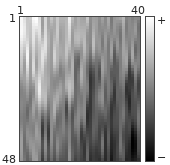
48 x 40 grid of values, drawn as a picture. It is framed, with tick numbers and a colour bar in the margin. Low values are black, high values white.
Ninth with the lowest average: bottom right. Average level on the scale: 50%. Grain: streaks running down. Histogram: bell-shaped. Slope: up to the top left. Ninth with the highest average: top left.
